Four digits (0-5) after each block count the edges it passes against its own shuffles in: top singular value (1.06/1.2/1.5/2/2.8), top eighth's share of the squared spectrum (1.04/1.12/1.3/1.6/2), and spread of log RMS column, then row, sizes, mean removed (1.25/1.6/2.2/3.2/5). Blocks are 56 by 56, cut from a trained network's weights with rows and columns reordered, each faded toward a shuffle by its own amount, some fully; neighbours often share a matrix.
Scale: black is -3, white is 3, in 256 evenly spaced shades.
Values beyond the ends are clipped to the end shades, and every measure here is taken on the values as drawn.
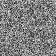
0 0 0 0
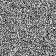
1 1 0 0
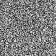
2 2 0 0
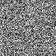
3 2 0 0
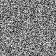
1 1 0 0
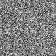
2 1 0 0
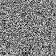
3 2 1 1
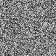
0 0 0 0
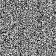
2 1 0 0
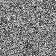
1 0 0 0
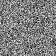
1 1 0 0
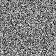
0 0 0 0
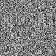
3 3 0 1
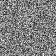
0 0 0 0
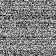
3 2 0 0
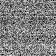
2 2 0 0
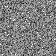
0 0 0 0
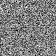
0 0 0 0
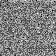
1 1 0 0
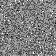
0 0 0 0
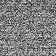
2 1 0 0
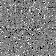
2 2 0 0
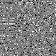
2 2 0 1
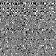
4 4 1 3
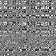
4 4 2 4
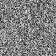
2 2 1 0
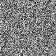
2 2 0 0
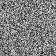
1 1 0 0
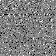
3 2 0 1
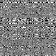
4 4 0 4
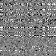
4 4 1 3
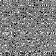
3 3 0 3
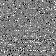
3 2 0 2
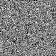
1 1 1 0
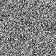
2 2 0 0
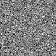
3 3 1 0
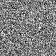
1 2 0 0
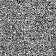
1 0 0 0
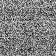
1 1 0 0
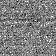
2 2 0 0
